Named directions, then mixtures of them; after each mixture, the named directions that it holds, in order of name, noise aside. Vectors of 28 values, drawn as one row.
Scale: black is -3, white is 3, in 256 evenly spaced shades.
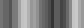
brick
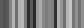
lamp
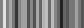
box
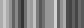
brick, lamp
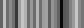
box, brick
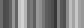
brick, lamp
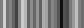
box, brick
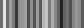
box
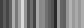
brick, lamp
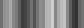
brick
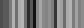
lamp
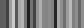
lamp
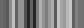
brick, lamp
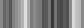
brick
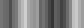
brick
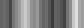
brick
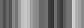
brick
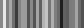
box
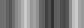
brick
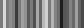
box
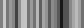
box, brick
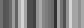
brick, lamp
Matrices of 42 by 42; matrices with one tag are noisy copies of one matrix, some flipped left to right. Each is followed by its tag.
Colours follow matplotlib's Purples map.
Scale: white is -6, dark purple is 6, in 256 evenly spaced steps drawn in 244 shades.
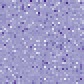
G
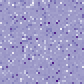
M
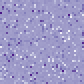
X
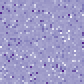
X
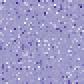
G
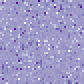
G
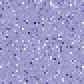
M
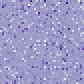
G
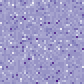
M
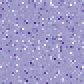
M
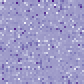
G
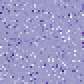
X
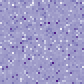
M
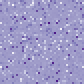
M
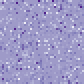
G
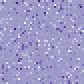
G
